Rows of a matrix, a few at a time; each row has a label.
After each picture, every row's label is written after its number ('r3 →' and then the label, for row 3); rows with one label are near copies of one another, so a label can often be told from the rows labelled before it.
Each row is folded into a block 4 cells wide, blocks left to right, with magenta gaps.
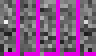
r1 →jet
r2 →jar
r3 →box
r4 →box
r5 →jet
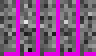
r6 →jar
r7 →jet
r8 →jar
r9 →jet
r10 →jar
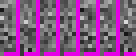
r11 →box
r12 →jet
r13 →jar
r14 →jar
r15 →box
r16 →box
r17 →jet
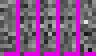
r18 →box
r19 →jar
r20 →jar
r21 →jar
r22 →jet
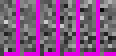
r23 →jet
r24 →box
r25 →jet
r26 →jar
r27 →box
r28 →box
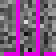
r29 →box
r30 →jet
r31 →jar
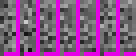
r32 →jar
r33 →jet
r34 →box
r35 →box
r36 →box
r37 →jar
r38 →box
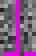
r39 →box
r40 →jar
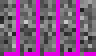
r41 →jar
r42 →jet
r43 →jar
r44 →jet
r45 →box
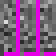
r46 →jet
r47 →box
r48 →box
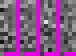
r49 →box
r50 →box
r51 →jet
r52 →jar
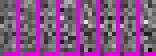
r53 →jar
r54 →box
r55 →jar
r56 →box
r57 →jet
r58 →jar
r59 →jar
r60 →jet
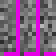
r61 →box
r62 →jar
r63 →jar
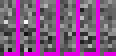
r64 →jet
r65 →jet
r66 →box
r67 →jar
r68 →box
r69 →box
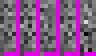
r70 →jar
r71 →jar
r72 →box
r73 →jar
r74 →jet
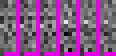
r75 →jar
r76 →jar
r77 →jar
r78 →jet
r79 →jet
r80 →jet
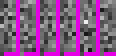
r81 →jar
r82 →box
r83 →jar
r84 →jar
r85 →jet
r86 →box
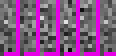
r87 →jet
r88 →jar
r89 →box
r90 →jet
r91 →box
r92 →jet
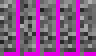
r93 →box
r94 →jar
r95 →box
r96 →box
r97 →box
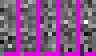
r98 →box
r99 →box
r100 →jar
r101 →jet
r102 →jet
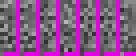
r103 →box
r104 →box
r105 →jar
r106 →jet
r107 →jar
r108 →jar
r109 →box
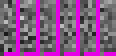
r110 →jet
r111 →box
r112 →box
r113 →jar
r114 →jar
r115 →box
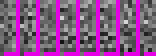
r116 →jar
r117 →jar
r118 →box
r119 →box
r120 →box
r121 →box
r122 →jet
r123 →jet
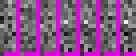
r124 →jar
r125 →box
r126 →jar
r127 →jet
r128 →jet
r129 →jar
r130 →jet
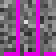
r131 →box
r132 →jet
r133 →jar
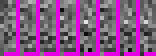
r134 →jar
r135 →box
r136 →box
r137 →box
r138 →jet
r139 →box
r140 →jet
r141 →jet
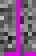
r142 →box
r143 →jar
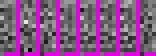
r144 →box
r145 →jet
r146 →jar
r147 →box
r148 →box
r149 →box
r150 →box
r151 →jar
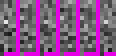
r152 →jet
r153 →box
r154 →jet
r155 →box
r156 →box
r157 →jet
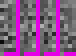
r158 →box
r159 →jar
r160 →jar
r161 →box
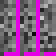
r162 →jar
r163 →jar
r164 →box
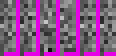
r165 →jar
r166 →jar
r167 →jet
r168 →box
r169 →jar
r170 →jar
